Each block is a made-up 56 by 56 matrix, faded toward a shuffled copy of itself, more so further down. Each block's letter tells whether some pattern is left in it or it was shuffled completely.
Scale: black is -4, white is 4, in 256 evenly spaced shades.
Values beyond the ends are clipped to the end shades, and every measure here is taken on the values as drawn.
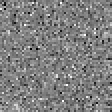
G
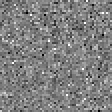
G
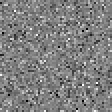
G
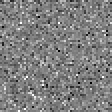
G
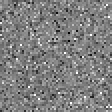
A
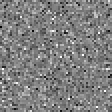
G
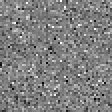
G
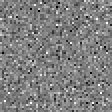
A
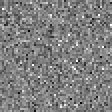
G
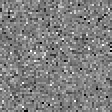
A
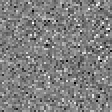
G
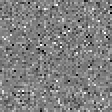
G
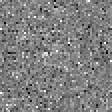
G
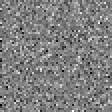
G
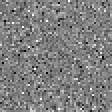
A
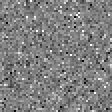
A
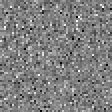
A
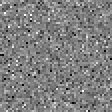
A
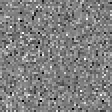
G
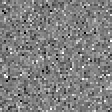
A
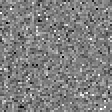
A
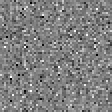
G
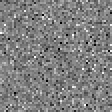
A
